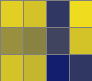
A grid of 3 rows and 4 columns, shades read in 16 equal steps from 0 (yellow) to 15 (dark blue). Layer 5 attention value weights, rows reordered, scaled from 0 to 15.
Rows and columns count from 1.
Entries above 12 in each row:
1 0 2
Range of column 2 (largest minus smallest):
5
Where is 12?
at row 2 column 3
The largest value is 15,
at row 3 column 3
